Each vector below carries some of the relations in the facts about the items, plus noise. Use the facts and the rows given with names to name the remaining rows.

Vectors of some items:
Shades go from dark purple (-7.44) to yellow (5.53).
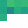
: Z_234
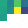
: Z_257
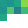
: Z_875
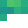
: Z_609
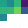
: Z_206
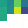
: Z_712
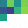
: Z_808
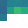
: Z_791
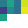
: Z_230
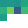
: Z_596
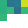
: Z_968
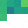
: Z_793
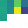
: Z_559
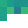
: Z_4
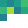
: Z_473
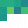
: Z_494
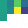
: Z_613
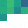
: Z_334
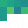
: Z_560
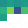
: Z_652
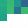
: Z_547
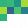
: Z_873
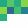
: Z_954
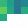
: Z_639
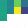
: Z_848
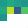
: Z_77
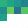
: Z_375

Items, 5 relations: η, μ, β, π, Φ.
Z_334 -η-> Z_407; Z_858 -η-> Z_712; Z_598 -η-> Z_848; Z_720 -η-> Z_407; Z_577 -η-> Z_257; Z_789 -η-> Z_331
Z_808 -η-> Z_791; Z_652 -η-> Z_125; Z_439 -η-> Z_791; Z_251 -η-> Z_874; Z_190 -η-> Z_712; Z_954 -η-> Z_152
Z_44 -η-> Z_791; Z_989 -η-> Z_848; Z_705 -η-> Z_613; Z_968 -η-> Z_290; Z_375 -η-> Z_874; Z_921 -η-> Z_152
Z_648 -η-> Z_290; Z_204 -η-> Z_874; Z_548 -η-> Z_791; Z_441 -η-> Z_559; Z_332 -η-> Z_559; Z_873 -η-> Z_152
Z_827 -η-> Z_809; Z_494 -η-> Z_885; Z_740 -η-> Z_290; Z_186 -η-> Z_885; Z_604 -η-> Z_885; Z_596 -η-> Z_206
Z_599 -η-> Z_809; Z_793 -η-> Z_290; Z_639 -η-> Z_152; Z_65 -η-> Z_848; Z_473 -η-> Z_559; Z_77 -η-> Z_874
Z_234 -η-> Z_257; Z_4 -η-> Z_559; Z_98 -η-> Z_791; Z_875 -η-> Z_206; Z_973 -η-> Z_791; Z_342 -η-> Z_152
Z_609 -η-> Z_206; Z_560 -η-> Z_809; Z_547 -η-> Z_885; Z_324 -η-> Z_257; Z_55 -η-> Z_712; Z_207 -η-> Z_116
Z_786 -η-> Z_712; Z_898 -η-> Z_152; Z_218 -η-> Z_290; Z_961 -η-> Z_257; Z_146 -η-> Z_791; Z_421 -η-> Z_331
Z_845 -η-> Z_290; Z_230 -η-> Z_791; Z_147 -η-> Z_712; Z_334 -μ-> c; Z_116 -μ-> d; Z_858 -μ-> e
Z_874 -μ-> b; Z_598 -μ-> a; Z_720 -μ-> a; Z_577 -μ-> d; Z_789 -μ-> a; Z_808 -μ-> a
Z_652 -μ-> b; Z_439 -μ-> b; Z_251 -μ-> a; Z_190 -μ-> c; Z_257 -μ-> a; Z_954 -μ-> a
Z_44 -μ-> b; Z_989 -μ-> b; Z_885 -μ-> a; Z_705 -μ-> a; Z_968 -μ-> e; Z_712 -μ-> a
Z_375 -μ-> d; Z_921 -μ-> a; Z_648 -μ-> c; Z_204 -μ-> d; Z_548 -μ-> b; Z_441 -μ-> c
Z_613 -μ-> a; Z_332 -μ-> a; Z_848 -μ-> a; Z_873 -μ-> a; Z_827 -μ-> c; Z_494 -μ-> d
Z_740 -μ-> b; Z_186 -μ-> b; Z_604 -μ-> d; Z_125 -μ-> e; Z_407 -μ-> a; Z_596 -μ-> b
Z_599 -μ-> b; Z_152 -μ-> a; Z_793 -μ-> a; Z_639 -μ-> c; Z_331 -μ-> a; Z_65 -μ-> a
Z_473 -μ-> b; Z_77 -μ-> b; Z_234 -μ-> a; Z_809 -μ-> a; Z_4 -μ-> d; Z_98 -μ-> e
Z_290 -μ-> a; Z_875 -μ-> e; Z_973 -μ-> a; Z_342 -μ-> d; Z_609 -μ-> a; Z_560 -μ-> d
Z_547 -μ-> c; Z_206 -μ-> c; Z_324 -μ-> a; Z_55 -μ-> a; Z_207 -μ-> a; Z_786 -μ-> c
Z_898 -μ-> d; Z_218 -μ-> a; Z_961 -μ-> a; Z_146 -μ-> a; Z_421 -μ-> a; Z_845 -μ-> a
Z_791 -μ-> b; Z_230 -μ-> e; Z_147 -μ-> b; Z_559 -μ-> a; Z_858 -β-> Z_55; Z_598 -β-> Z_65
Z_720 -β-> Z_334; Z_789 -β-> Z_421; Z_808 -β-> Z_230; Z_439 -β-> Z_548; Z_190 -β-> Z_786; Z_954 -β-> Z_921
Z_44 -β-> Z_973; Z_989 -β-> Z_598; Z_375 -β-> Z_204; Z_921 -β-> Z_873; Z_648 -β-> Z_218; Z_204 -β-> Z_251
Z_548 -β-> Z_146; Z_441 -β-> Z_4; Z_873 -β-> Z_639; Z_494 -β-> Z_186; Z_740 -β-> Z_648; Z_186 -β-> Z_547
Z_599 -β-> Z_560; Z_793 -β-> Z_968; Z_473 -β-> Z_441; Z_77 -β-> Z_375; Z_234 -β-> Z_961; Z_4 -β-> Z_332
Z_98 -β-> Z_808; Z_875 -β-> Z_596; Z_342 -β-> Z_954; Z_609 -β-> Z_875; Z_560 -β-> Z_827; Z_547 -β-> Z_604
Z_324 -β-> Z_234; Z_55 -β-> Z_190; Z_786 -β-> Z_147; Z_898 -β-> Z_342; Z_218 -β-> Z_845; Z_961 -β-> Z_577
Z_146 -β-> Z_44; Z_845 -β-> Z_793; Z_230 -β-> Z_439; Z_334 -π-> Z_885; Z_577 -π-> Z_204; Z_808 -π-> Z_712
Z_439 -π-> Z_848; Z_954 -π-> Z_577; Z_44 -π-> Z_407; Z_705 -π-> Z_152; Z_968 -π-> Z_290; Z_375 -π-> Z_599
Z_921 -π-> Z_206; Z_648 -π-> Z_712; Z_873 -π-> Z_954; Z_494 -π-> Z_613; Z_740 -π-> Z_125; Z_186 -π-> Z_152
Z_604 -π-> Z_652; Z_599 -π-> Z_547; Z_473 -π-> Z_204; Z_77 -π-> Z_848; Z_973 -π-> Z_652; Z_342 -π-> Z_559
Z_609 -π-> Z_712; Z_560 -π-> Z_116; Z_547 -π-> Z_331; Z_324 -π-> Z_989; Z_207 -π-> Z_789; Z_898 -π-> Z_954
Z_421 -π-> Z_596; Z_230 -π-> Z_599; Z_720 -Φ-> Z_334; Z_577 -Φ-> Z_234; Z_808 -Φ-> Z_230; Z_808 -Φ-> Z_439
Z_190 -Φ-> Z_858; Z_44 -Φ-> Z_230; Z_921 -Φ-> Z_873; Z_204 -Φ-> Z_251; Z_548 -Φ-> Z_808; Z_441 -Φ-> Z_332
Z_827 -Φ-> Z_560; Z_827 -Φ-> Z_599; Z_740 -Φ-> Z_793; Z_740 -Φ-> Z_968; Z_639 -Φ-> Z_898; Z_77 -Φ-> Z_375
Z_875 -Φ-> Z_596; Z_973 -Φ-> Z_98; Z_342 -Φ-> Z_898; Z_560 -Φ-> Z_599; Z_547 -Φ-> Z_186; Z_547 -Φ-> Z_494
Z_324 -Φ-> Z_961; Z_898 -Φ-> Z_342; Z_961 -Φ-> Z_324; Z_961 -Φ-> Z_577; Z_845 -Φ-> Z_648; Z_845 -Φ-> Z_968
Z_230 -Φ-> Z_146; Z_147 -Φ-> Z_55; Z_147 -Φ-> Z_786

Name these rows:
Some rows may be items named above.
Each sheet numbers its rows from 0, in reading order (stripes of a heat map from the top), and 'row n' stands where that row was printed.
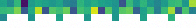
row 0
Z_206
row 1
Z_77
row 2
Z_147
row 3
Z_740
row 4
Z_125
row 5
Z_604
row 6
Z_873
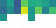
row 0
Z_548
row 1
Z_494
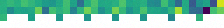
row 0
Z_218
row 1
Z_342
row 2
Z_441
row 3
Z_898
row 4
Z_898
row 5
Z_577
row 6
Z_874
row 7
Z_973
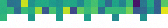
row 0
Z_968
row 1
Z_989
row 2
Z_599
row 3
Z_648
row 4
Z_206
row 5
Z_439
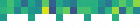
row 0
Z_441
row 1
Z_331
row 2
Z_147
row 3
Z_786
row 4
Z_954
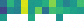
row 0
Z_98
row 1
Z_858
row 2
Z_204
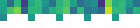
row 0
Z_116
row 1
Z_827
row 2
Z_648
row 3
Z_44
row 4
Z_190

